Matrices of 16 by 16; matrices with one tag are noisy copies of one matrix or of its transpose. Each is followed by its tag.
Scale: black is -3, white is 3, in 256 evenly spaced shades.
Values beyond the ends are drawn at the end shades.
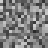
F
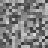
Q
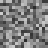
F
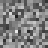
Q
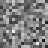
Q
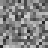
Q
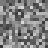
Q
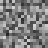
F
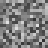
Q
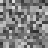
F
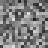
Q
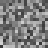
Q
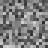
Q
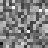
F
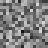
F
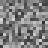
Q
